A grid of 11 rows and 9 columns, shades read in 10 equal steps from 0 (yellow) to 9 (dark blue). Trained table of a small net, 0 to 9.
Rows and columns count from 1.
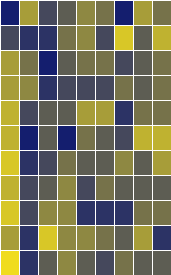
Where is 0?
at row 11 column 1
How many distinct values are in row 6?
5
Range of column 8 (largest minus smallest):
4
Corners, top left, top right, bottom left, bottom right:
9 5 0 6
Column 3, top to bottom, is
7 8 9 8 6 6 7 6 4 1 6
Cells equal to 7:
14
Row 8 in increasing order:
2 4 5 6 6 6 6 7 7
